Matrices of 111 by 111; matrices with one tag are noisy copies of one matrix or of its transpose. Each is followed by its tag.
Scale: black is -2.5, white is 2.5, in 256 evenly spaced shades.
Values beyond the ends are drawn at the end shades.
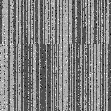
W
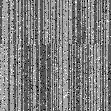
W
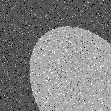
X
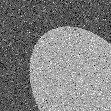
X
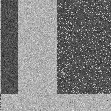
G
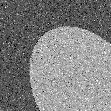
X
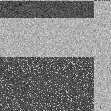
G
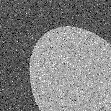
X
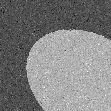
X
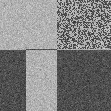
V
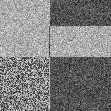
V
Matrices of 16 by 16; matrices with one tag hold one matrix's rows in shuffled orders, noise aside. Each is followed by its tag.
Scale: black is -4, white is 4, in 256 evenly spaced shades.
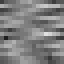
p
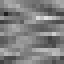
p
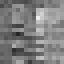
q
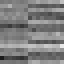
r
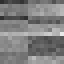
r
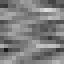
p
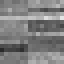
r
